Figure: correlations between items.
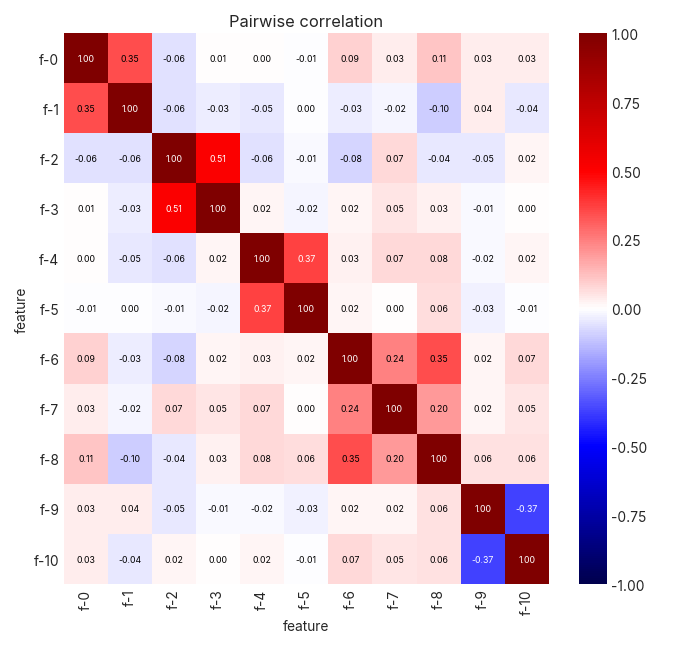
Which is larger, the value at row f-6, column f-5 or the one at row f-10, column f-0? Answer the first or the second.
the second
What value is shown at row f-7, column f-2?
0.07
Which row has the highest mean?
f-8
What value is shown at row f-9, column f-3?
-0.01
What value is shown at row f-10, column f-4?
0.02
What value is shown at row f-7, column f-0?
0.03
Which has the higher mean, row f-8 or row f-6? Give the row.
f-8
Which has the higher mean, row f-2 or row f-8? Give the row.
f-8
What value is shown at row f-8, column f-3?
0.03
